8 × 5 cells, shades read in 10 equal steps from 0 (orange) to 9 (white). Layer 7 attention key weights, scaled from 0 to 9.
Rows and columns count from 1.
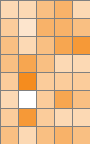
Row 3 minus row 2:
-1 -1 1 -1 -3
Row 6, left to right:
6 9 5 2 4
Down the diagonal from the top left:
6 7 4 6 5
